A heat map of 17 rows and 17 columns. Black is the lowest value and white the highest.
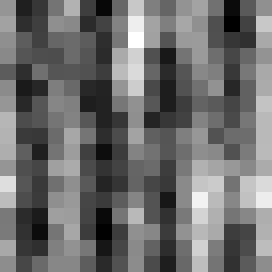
Seam: none. Grain: streaks running down. Stripes: upright, repeating 4 times. Roughest part: top middle.
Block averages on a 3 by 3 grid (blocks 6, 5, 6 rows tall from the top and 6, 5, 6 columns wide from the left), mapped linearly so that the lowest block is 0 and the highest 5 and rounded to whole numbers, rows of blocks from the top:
1 3 2 / 2 0 3 / 2 0 5
